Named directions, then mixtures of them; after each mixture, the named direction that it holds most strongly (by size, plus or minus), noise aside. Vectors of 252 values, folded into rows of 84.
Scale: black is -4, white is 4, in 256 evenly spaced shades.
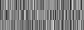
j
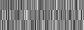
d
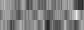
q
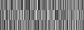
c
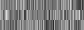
j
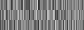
c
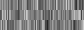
d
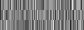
j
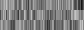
q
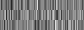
c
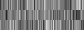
j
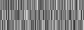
d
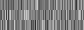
d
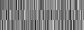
d
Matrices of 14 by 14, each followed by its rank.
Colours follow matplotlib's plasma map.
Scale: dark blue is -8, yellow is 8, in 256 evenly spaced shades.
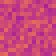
full rank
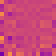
two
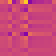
one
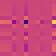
one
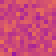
full rank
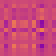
one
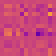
two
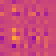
two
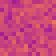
full rank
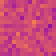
full rank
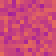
full rank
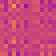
two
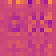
two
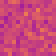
full rank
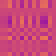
one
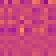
two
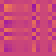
one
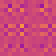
two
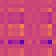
one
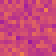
full rank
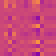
two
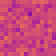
full rank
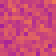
full rank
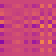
one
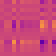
one
